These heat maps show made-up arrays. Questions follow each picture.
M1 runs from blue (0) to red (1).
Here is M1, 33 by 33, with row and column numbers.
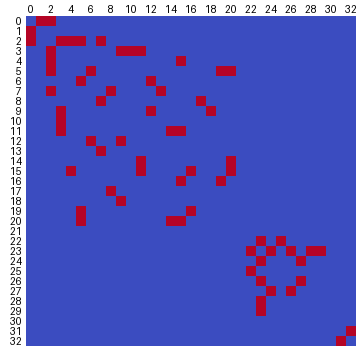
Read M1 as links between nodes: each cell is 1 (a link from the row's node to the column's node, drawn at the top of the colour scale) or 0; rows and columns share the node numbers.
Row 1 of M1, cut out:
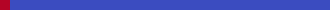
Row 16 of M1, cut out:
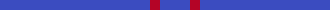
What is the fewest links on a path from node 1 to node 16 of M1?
5
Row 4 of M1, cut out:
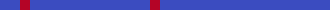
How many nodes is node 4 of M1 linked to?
2
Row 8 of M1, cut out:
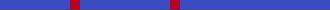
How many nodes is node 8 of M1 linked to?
2
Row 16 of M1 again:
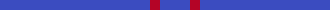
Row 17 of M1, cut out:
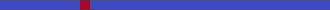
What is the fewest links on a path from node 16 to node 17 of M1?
6
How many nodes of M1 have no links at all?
2
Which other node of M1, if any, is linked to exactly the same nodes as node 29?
node 28
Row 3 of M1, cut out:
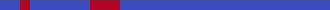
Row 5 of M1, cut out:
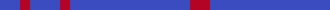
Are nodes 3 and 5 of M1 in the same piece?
yes
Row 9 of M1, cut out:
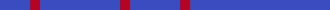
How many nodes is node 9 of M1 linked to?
3
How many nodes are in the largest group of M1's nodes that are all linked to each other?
2
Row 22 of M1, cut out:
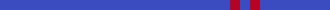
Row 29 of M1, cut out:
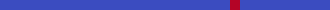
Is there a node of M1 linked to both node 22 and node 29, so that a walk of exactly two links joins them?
yes
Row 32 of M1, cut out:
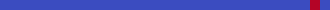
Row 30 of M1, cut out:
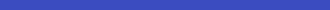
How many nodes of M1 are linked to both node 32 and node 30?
0
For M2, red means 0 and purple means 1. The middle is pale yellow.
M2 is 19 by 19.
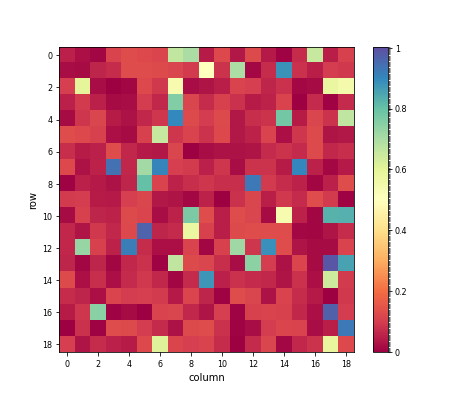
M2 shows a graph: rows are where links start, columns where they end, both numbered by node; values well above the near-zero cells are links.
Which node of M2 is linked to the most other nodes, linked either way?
node 7
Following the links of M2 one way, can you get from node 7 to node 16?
no
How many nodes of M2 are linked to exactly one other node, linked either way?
2
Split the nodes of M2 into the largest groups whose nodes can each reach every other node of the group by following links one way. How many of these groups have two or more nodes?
3
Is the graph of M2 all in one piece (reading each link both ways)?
yes
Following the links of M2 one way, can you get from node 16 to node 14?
yes
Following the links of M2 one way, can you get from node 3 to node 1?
no
